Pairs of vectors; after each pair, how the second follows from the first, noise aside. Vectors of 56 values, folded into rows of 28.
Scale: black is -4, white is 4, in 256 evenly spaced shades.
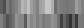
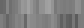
shrunk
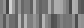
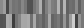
reversed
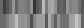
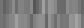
shrunk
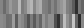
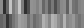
reversed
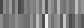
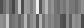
reversed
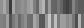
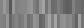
shrunk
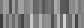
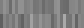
shrunk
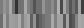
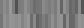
shrunk
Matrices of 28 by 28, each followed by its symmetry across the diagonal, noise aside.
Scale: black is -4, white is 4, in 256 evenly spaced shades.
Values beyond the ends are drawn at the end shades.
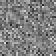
antisymmetric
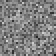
symmetric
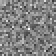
symmetric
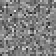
antisymmetric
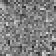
antisymmetric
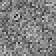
symmetric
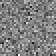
neither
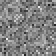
symmetric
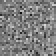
neither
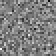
antisymmetric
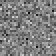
neither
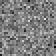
neither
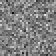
neither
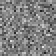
neither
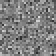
antisymmetric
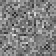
symmetric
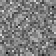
symmetric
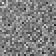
symmetric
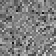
symmetric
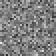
neither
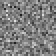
antisymmetric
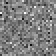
neither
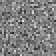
antisymmetric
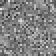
symmetric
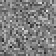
antisymmetric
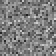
neither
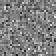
antisymmetric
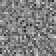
symmetric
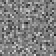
antisymmetric
